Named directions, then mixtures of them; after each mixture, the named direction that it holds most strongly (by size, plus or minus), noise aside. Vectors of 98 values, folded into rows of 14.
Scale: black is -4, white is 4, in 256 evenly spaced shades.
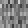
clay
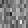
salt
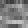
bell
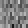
clay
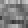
bell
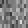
salt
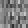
clay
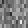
salt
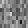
salt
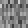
clay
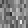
salt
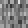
clay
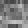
bell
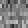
clay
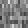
clay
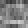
bell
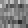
bell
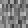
clay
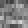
bell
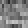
bell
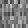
clay
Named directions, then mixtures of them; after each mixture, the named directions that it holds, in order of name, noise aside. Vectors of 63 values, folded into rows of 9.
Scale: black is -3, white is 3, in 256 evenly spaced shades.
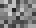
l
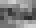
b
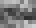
b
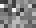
l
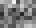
b, l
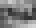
b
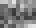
b, l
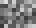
b, l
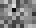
l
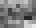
b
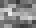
b, l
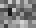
b, l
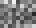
b, l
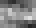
b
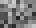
b, l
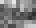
b, l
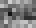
b, l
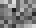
b, l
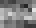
b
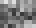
b, l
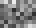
b, l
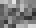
b, l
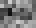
b, l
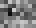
b, l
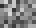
l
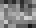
b, l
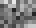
b, l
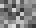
l
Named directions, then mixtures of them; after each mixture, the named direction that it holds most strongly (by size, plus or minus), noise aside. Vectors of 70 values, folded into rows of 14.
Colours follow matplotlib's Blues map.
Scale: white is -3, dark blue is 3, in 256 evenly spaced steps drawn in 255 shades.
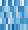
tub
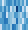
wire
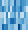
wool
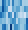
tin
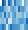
tub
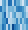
tub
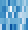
tin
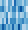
wool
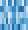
tub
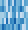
wool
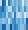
tin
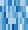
wire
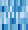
wool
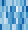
wire
